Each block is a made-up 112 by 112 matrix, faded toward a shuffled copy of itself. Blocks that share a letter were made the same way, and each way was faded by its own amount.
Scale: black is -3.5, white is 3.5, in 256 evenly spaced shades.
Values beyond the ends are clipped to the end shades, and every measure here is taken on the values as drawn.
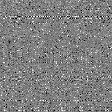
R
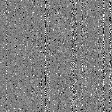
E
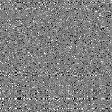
R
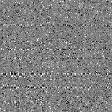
R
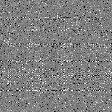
R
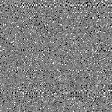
R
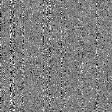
E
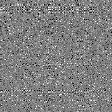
R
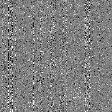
E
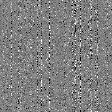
E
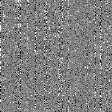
E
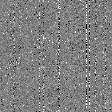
E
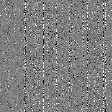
E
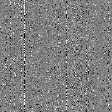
E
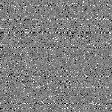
R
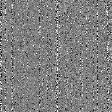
E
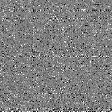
R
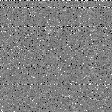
R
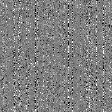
E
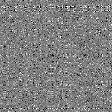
R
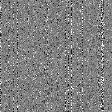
E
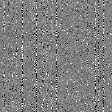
E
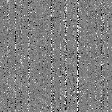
E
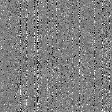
E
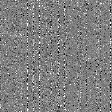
E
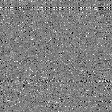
R
